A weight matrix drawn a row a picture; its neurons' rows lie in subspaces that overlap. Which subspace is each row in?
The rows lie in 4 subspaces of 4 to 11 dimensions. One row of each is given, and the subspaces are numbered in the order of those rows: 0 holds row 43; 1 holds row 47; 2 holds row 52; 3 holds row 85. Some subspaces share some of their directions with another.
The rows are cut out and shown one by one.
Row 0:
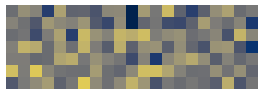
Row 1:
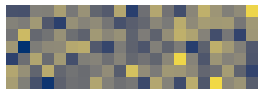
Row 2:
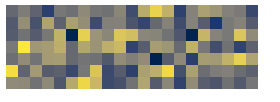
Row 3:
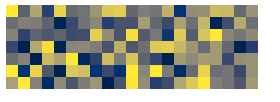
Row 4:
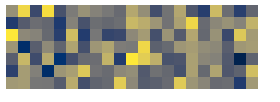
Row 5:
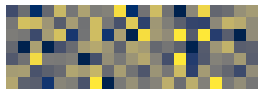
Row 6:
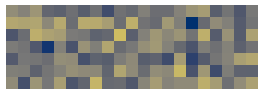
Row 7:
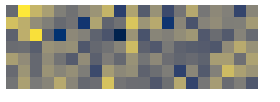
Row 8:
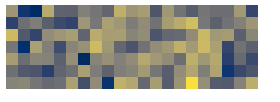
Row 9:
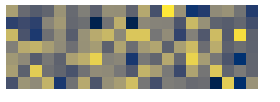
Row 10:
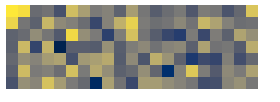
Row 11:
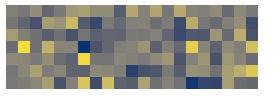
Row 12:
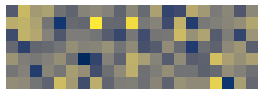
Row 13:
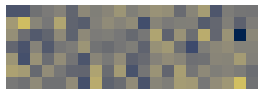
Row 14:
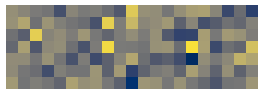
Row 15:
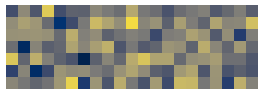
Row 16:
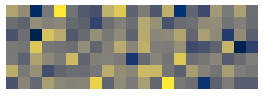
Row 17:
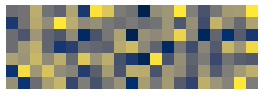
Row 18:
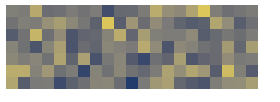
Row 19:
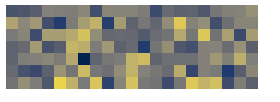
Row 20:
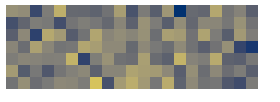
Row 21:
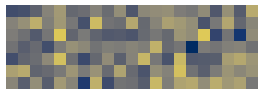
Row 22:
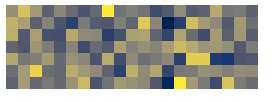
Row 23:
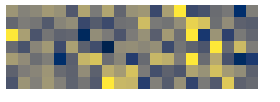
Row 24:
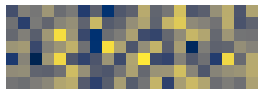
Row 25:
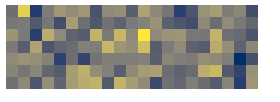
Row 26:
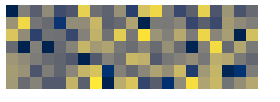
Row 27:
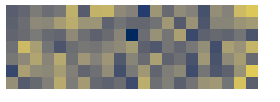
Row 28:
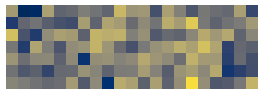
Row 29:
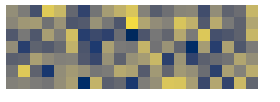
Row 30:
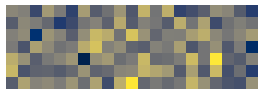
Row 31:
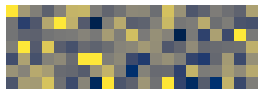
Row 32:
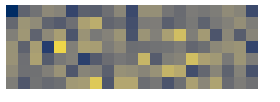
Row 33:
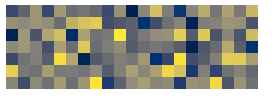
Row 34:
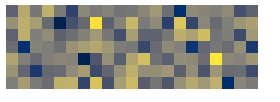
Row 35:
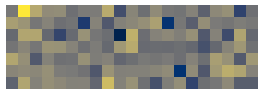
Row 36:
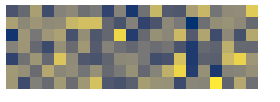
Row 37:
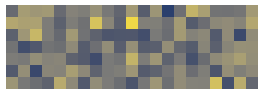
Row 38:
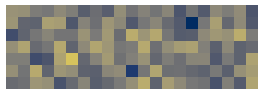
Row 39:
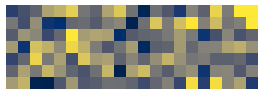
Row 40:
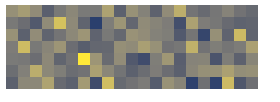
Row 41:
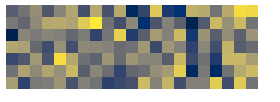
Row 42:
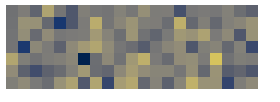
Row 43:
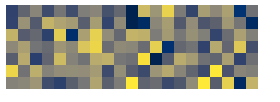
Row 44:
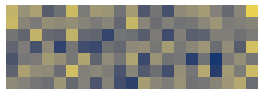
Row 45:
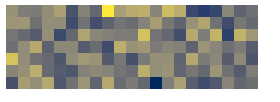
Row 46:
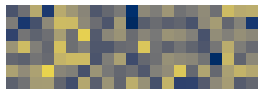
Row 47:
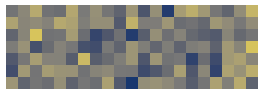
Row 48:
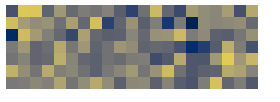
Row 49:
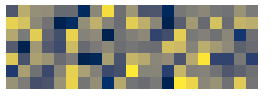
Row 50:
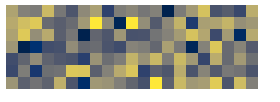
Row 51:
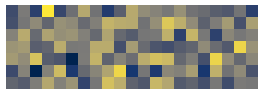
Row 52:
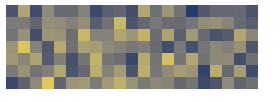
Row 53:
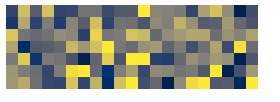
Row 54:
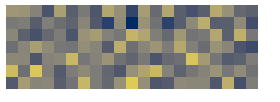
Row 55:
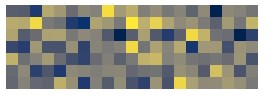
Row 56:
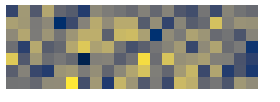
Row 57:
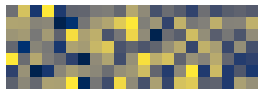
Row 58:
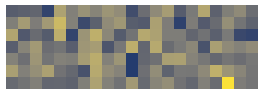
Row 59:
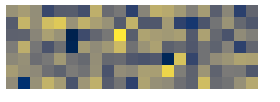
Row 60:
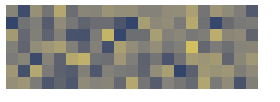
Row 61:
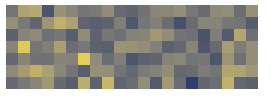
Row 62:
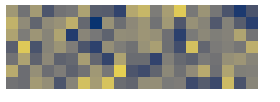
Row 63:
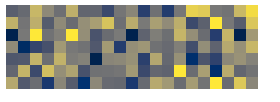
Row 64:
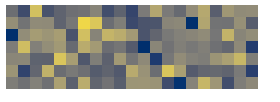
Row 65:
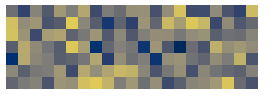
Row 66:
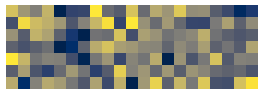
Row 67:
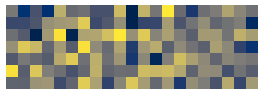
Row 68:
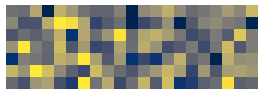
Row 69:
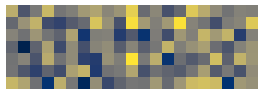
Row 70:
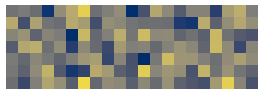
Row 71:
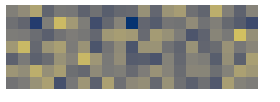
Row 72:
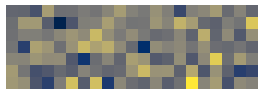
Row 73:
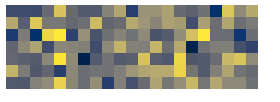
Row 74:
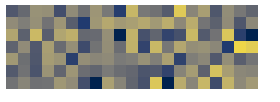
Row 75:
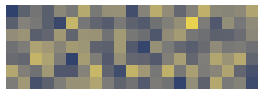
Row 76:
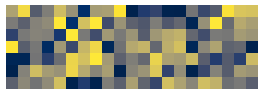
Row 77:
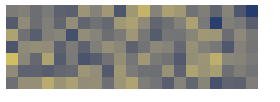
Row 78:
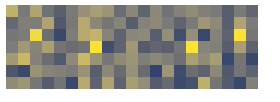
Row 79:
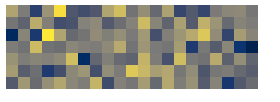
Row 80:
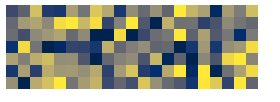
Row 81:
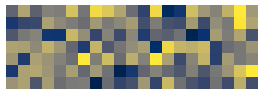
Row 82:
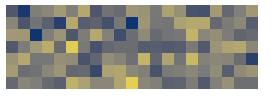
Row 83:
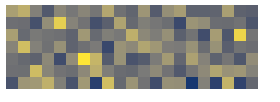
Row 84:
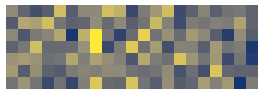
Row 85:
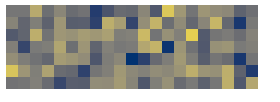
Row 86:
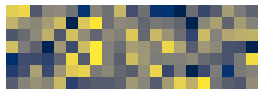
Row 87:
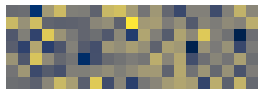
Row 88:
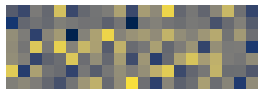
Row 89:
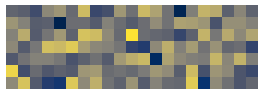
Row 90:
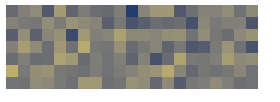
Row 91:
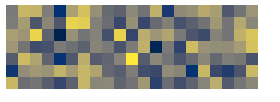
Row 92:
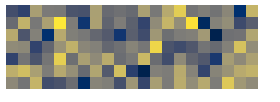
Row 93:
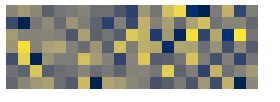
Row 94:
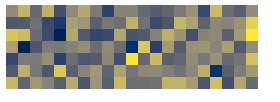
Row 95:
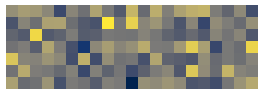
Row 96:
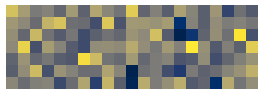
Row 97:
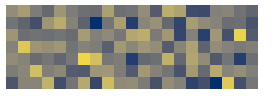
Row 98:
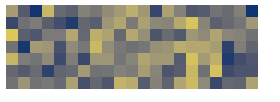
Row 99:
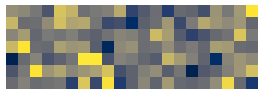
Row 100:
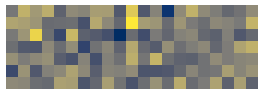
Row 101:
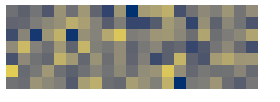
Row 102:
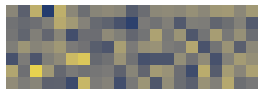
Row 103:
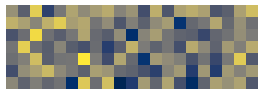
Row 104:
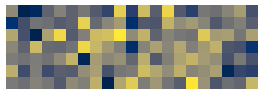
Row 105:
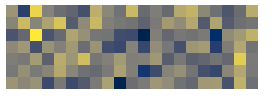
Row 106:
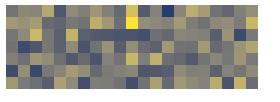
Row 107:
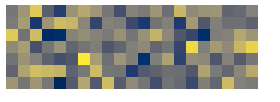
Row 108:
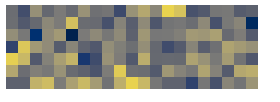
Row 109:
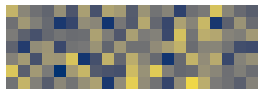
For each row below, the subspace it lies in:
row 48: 1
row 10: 2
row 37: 1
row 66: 3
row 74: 0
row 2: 3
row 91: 0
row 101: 2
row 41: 3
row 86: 3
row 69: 2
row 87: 0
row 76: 3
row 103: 0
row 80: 3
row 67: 1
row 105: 0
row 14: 3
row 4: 0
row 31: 2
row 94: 0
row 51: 2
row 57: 2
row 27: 3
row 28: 1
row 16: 0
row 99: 3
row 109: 2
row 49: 2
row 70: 0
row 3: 2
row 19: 3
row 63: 3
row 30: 2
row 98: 1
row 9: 1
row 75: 3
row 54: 2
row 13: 0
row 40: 3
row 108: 3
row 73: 0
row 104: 1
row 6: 3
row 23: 3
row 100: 1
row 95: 3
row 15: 2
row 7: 1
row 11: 3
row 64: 0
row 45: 0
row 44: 2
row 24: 0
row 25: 0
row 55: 0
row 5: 0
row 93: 0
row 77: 3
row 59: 3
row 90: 1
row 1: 3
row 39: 3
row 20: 0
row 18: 3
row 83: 3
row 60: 2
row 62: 3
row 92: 0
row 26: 0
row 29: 0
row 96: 3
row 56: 2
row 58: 0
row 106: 1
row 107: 0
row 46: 3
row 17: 3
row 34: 1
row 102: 2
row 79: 0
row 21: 0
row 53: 0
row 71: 0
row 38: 3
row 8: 1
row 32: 2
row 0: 2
